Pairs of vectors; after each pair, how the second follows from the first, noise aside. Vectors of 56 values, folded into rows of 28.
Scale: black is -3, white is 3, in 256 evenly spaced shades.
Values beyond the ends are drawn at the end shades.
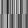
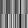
reversed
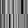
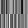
sign-scrambled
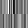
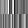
sign-scrambled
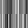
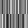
sign-scrambled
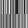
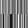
reversed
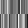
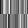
reversed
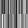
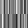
sign-scrambled
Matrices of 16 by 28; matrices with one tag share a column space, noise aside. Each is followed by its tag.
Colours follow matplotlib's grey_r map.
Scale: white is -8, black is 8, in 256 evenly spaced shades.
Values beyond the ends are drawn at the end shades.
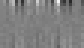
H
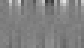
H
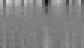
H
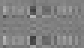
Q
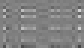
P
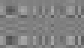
Q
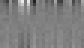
H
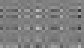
P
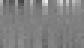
H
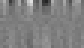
H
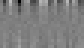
H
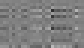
P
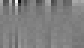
H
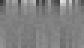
H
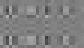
Q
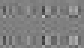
Q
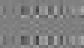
Q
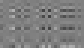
P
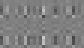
Q
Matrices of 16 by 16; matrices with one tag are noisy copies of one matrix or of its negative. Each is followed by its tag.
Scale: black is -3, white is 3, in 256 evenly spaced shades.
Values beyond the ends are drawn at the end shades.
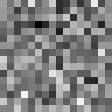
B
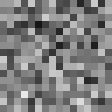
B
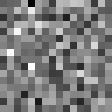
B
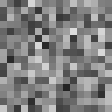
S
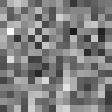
S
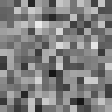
B
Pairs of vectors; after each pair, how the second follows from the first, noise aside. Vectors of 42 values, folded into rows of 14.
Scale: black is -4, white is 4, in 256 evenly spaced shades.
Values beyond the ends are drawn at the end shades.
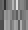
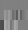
partly zeroed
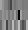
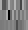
reversed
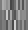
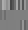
partly zeroed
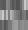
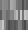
reversed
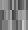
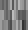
negated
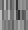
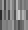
negated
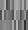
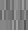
shrunk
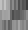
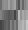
reversed
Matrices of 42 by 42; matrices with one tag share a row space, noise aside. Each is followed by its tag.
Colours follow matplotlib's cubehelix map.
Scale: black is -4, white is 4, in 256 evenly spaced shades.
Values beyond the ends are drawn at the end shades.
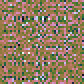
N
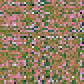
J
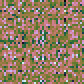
N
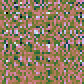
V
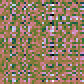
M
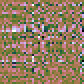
J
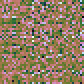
J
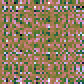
V
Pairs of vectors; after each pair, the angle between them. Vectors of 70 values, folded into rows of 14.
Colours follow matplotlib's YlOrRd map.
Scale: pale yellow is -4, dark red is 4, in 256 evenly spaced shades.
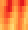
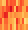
partly aligned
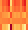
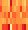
nearly opposite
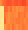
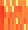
partly opposed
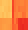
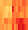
nearly parallel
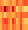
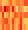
nearly parallel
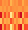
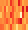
partly opposed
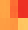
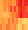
nearly parallel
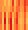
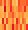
orthogonal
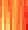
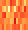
orthogonal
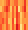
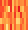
partly opposed
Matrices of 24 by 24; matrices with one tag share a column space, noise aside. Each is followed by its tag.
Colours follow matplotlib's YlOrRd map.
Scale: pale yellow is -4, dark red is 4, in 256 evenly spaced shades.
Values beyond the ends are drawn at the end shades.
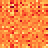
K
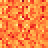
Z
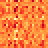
Z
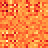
K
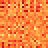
K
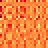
Z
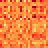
Z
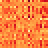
Z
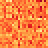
Z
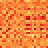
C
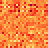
K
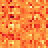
Z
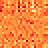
K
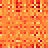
K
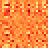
K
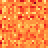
Z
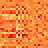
C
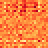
K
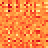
K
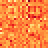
Z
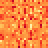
Z
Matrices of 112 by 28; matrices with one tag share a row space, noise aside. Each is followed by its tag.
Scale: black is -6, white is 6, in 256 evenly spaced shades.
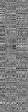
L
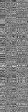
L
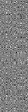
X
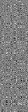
X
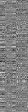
L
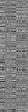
L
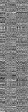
L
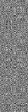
X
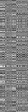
L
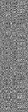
X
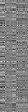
L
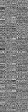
L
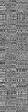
L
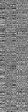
L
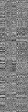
L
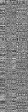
L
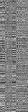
L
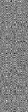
X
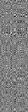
X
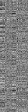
L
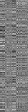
L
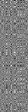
X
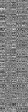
L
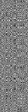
X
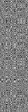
X
